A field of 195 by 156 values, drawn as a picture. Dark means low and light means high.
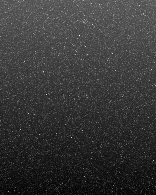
Slope: up to the top. Stripes: none. Odd rows or columns: none. Grain: fine. Average level on the scale: 20%.
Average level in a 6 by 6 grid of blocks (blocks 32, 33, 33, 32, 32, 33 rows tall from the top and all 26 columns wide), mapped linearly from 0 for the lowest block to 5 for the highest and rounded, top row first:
5 5 5 5 5 5 | 4 4 4 4 4 4 | 3 3 3 3 3 3 | 2 2 2 2 2 2 | 1 1 1 1 1 1 | 0 0 0 0 0 0
